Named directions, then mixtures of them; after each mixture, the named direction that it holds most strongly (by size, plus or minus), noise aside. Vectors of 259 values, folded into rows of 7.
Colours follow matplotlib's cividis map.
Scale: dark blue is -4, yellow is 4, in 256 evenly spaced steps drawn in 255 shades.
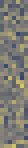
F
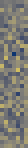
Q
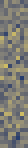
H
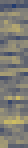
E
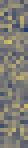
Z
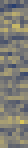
E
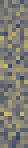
H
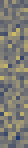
H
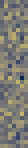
H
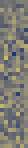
Q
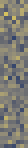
F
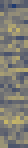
E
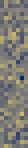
H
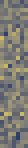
H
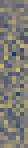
Q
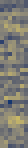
E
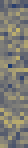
H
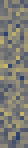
H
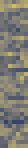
E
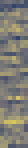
E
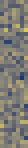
Z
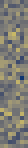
H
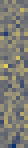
H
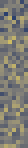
Z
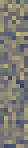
F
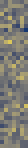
Z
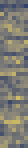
E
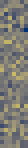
Z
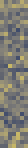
H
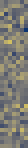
Z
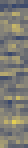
E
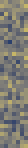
Z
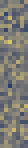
Z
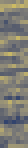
E
